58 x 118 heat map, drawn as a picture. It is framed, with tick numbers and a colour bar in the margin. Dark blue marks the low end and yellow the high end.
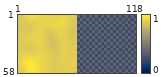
It is made of 1 by 2 panels. Panel 1,1: very high, smooth, faint in contrast. Panel 1,2: low, checkered.
